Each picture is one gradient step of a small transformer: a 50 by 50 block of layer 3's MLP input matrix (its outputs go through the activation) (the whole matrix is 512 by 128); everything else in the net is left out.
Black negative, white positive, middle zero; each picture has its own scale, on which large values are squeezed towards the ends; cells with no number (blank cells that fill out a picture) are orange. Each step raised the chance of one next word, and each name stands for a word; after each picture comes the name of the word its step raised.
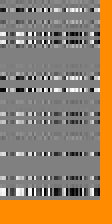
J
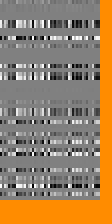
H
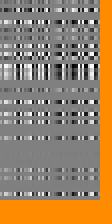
H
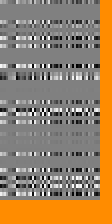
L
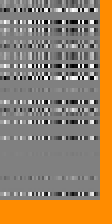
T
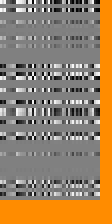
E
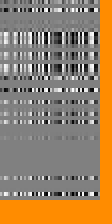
J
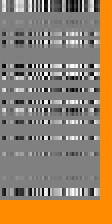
E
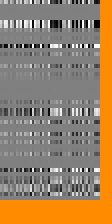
T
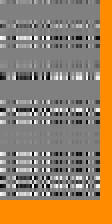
L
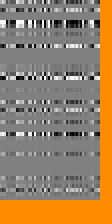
T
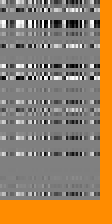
T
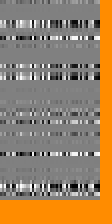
H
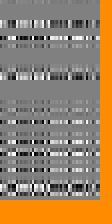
H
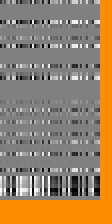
J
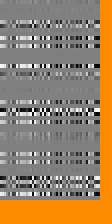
L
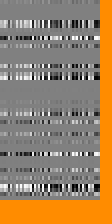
H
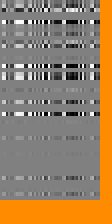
H
